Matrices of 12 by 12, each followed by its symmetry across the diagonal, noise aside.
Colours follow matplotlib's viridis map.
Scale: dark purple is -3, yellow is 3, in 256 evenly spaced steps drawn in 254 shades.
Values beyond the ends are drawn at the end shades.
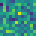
neither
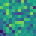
neither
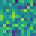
neither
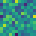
antisymmetric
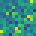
symmetric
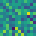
antisymmetric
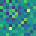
symmetric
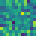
antisymmetric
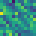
antisymmetric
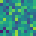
neither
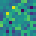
symmetric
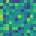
antisymmetric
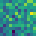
antisymmetric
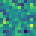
antisymmetric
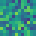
antisymmetric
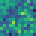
symmetric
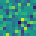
antisymmetric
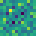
symmetric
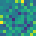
symmetric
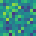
symmetric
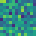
neither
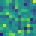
antisymmetric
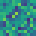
symmetric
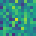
neither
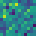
symmetric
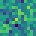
neither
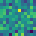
neither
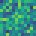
symmetric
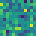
neither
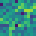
neither
